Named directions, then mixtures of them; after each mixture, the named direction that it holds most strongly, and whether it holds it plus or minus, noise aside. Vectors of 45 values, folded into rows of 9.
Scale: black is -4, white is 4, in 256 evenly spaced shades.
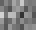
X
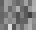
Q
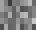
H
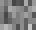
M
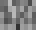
M, plus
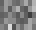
Q, plus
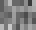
H, minus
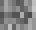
Q, plus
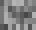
M, minus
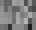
Q, minus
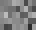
M, minus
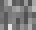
Q, plus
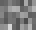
M, plus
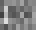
M, minus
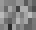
Q, minus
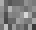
M, plus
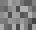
H, minus
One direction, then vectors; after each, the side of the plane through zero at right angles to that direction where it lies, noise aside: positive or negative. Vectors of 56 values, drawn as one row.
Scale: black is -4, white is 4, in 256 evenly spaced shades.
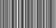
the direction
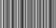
positive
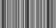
positive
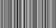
negative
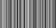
negative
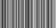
positive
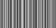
negative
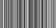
negative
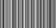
positive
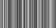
negative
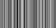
negative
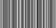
positive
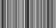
positive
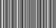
positive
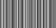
positive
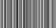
negative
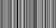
negative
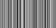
negative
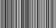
positive
